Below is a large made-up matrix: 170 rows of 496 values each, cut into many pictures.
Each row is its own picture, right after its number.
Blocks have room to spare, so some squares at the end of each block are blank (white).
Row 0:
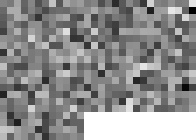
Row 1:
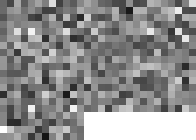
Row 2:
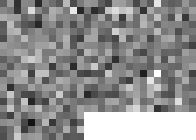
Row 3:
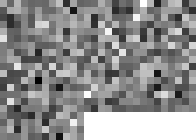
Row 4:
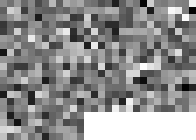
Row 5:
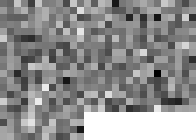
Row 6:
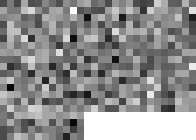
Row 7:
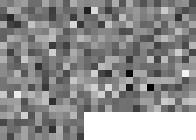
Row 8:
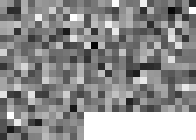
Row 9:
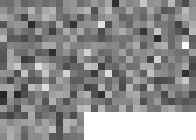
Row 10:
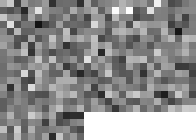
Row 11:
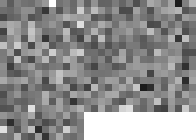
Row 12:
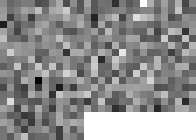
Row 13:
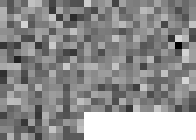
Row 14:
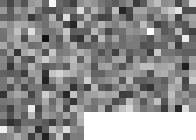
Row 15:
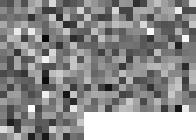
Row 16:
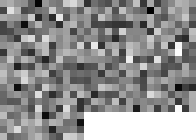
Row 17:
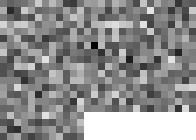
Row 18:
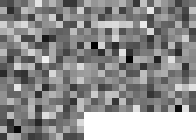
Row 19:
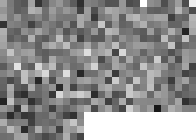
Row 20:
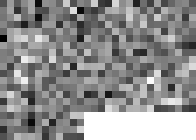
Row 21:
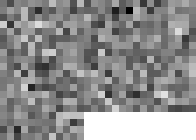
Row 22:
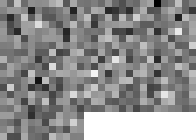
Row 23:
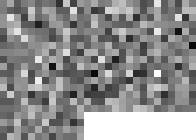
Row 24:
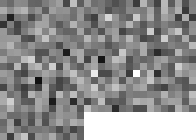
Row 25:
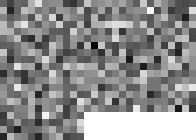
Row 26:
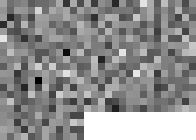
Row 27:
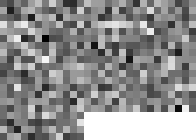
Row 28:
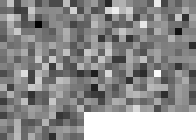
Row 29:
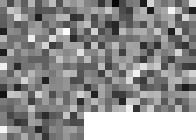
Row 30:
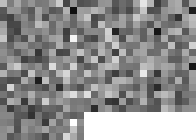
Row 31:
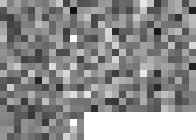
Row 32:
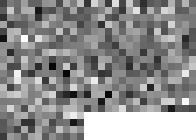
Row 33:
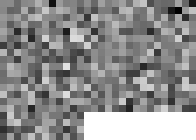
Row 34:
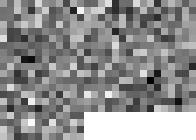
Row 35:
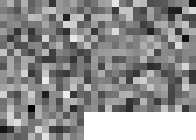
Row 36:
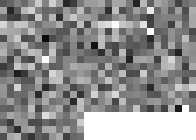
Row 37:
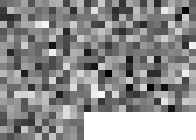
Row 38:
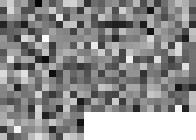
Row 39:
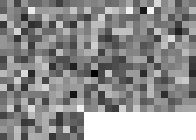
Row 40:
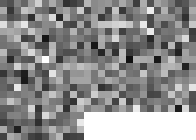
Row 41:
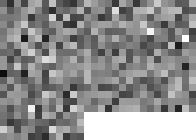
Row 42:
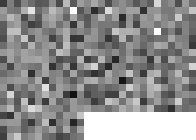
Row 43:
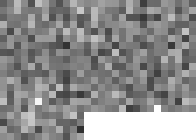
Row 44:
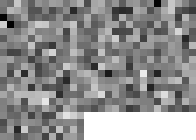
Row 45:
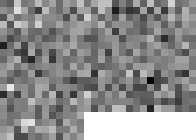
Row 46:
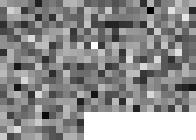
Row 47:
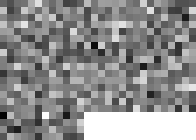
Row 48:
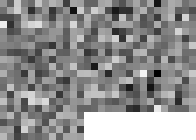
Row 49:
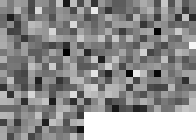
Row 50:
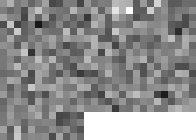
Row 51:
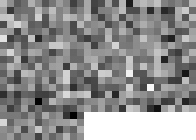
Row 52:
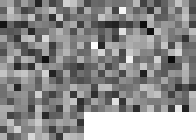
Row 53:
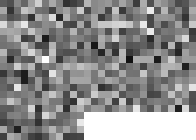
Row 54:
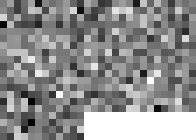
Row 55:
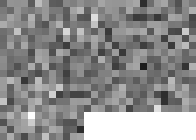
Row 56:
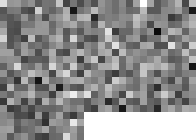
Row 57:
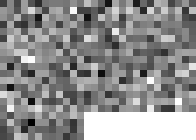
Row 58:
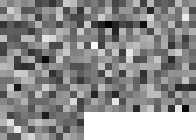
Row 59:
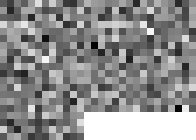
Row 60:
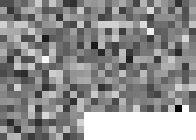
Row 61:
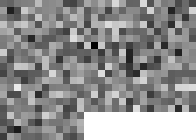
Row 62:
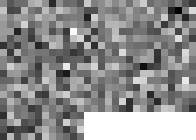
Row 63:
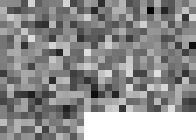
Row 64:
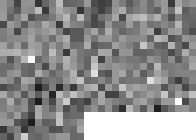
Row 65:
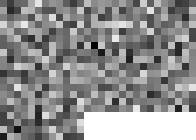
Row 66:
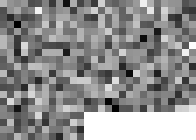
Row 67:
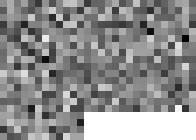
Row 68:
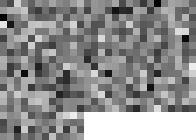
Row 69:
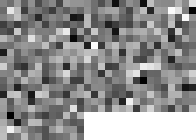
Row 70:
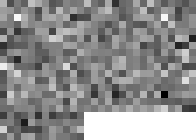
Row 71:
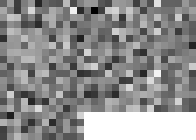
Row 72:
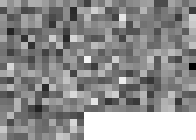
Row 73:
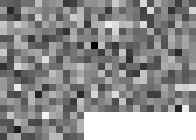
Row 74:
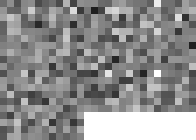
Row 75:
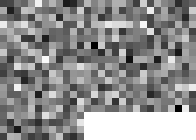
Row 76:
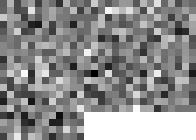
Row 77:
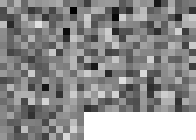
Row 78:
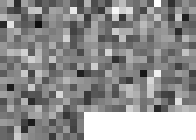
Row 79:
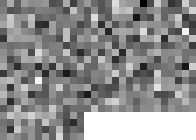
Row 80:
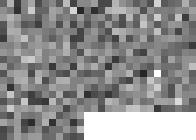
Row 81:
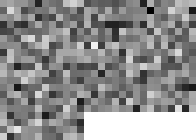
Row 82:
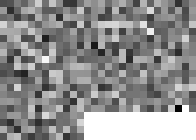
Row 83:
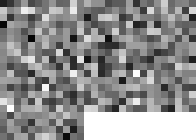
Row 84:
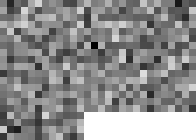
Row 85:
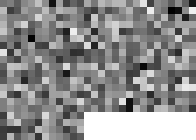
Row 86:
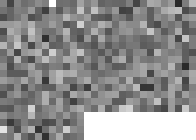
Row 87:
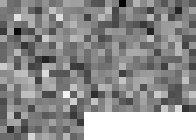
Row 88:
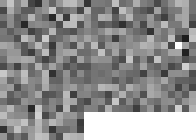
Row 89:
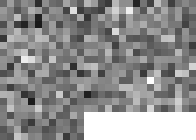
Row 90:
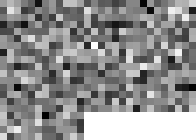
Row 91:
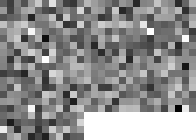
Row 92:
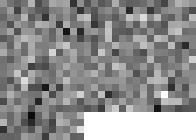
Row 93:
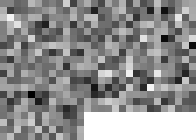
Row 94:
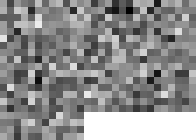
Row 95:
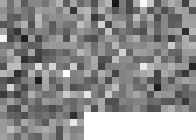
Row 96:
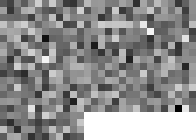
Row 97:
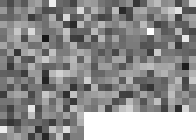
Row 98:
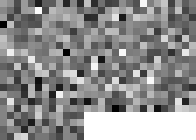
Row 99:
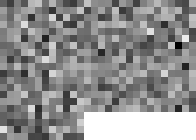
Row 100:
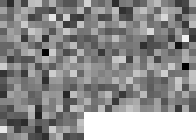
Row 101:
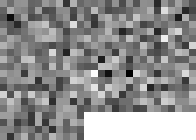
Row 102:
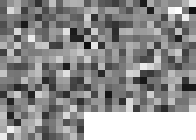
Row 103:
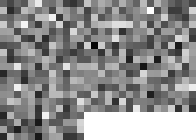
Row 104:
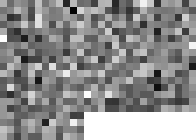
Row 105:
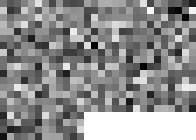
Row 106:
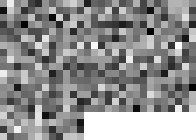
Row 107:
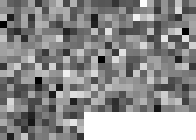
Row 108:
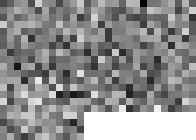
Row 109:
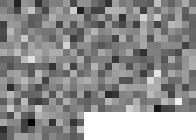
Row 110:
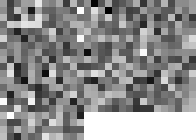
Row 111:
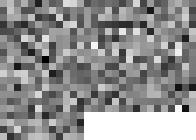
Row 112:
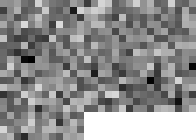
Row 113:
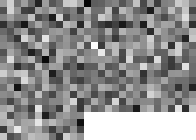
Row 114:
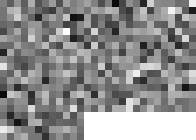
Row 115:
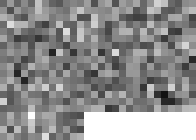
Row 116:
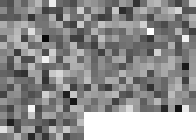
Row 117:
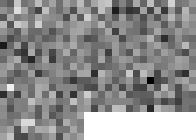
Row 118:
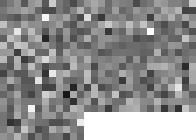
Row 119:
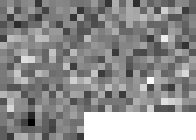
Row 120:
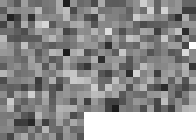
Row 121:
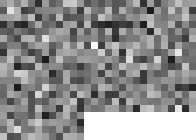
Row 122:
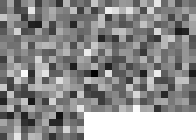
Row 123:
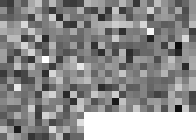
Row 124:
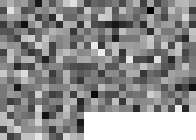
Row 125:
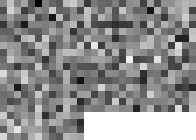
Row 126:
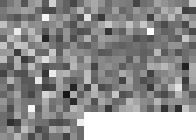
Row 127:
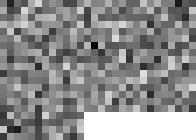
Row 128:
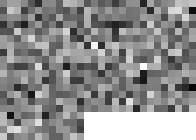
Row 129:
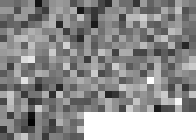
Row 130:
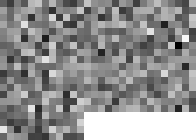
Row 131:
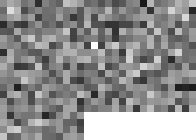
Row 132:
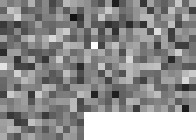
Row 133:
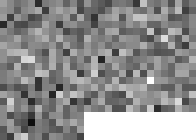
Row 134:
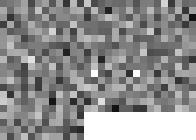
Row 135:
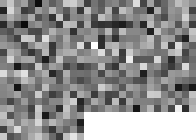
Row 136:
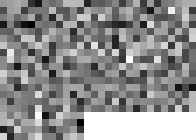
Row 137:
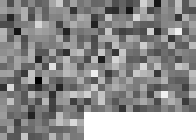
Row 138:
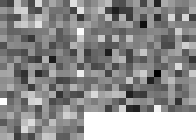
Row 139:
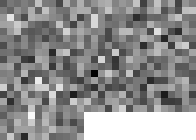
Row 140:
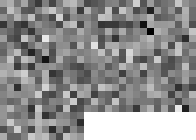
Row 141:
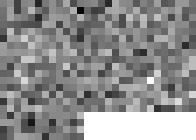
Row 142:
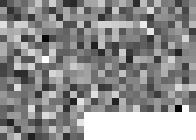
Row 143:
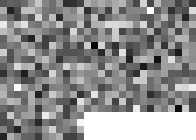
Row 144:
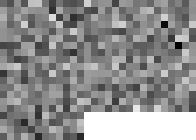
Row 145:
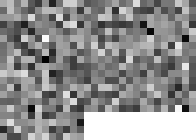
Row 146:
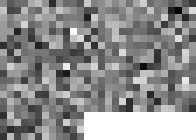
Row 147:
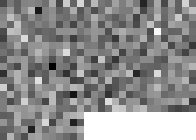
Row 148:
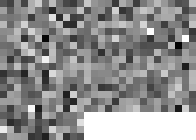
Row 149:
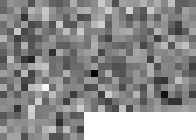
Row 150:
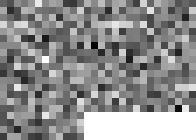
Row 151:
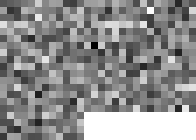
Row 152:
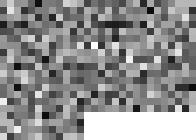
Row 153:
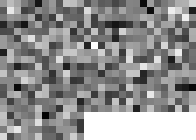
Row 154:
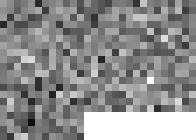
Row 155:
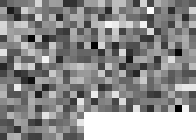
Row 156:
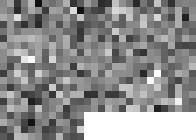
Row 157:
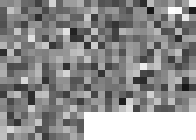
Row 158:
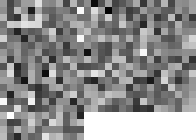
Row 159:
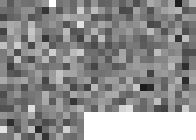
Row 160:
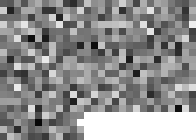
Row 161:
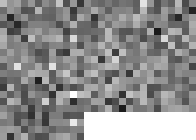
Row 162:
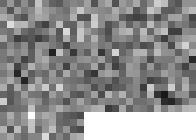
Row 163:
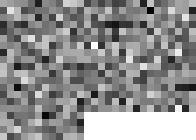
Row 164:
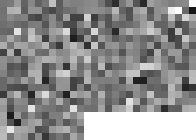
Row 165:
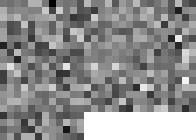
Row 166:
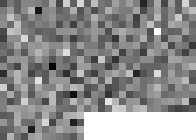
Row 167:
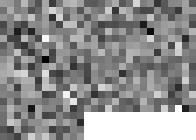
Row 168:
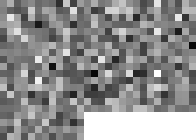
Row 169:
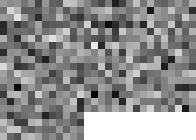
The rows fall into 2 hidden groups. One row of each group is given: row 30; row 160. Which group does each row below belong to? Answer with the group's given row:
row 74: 30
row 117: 30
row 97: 160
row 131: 160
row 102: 160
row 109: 30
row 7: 30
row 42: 30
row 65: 160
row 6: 30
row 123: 160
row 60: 160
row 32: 30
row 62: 160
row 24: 30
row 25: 160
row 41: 160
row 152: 160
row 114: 160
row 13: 160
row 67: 160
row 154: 30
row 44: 30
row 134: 30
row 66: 30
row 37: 30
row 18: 160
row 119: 30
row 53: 160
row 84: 160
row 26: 30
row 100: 160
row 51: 30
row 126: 160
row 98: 30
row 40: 160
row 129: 30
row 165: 160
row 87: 160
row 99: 160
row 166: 30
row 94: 30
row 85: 160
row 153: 160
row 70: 160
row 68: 30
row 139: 30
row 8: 160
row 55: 30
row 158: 30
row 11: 160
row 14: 160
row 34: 30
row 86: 160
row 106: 160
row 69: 160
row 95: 30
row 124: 160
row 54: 30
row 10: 30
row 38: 160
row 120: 30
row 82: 160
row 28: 30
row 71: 30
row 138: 30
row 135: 160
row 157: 160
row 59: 160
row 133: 30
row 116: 160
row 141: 30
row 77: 30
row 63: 30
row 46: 160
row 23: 30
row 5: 30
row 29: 160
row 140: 160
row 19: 30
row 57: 30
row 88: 160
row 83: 30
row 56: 30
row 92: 30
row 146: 160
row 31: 30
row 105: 160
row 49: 30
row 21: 30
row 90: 160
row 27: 160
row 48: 30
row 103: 160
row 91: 160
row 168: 30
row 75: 160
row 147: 30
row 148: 160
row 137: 30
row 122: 30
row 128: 160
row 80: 30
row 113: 160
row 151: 160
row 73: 160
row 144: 160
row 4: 160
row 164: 160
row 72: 30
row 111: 160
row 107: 30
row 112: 30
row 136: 160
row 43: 30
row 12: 30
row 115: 30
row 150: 160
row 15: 160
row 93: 30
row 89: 30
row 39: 30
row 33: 160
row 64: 30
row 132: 160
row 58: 160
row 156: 30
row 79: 30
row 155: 160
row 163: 160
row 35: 160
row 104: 30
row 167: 160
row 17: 160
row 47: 160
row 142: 160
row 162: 30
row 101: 30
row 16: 160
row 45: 30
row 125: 160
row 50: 30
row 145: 160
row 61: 160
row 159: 160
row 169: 160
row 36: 160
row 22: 30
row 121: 160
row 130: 160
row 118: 160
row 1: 160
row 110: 30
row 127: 160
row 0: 160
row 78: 30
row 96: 160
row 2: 30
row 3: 30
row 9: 30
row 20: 30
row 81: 160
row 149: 30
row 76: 30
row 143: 160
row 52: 160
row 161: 30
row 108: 30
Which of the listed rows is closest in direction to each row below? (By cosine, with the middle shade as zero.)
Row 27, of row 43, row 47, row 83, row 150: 150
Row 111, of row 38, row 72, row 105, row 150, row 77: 38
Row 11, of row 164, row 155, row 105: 164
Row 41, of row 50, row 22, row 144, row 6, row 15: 15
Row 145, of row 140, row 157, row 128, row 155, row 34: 140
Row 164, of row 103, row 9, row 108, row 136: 136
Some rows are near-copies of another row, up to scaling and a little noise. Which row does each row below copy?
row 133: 154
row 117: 45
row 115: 162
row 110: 158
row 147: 166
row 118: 126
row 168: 23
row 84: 127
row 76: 122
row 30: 31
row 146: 62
